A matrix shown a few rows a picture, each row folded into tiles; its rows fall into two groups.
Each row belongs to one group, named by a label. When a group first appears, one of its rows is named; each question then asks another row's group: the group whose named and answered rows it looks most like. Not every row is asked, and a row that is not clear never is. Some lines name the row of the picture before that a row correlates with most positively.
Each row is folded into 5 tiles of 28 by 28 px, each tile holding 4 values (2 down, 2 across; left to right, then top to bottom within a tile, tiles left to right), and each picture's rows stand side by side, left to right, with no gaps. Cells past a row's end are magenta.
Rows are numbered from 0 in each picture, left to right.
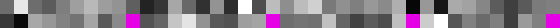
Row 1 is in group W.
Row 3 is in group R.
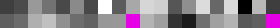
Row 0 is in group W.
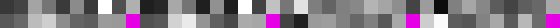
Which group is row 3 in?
R
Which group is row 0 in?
W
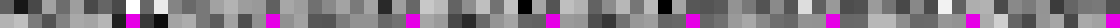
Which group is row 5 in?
W
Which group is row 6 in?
W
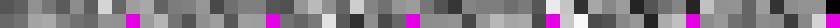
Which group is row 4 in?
R
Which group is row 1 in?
R
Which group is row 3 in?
R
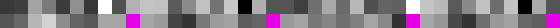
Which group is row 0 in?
W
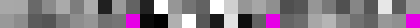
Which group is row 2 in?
W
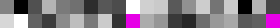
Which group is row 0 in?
R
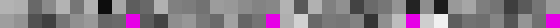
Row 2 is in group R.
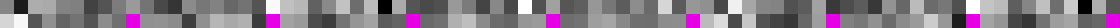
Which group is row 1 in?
R
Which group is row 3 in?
W
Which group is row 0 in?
R
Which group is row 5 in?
R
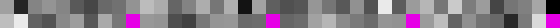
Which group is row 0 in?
R
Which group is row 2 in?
W
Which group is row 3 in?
R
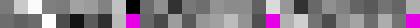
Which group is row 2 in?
R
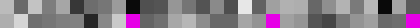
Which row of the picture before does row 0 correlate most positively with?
0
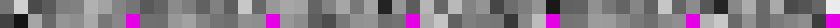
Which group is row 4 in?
W
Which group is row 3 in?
R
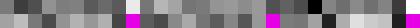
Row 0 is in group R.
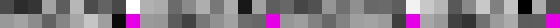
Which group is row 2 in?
R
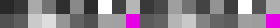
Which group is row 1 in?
W
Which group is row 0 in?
W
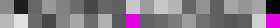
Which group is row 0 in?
R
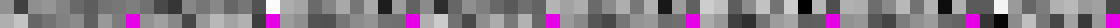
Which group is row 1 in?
R
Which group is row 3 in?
R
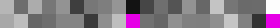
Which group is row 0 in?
R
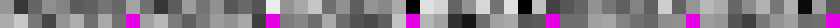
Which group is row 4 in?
W
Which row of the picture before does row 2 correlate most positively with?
0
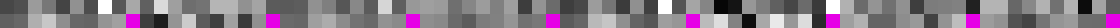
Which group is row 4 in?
W
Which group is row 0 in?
W
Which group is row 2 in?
W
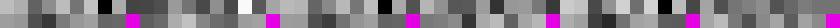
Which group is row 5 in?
R
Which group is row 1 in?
W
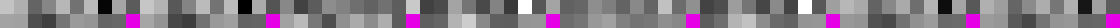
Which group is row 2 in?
R
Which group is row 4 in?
W
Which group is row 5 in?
W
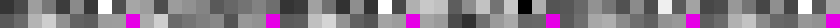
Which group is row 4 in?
W
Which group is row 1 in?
R
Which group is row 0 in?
W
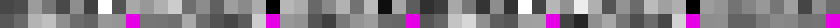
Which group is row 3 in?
W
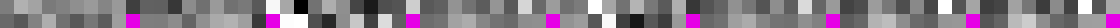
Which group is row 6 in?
W
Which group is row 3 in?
W
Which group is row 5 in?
W
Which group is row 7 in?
W
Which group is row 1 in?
R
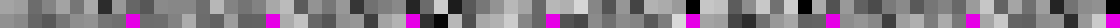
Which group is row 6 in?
R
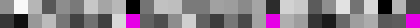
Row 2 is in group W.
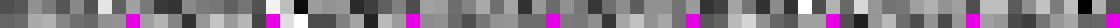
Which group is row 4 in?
R
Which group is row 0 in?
W
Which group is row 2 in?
R
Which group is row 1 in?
R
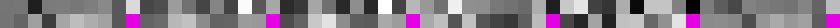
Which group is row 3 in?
R
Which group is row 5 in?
R
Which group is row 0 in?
R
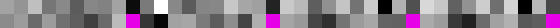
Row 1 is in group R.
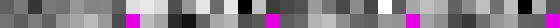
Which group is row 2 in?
W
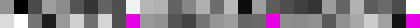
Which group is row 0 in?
R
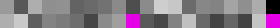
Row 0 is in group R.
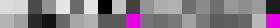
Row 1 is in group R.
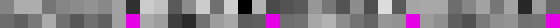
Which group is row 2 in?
W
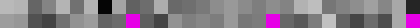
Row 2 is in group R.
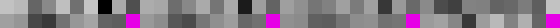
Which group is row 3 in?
R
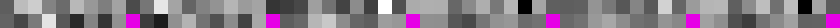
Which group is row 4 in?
W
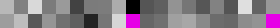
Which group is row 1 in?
W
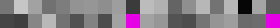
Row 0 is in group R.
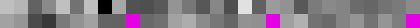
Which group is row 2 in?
R
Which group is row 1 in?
W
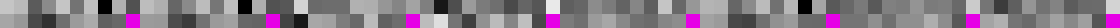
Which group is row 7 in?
R
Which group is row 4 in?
W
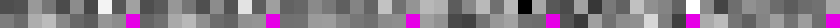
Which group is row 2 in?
W
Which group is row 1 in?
W
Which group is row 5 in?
R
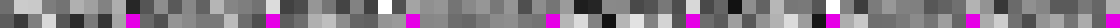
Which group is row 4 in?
R
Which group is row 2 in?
W
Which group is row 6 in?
R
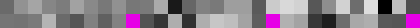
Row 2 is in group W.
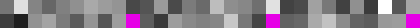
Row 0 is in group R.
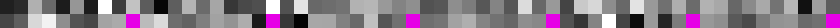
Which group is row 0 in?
W
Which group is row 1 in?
R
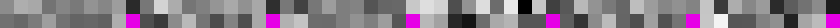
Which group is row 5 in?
R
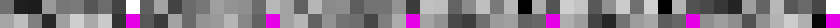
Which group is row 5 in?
R
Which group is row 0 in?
R
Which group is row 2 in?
R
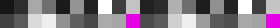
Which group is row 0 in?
W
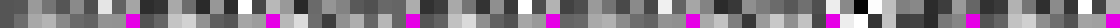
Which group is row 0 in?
W
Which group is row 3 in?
W
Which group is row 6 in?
R
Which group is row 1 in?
W
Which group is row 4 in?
W
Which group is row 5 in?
R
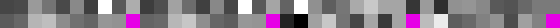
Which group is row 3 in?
R
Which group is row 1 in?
W
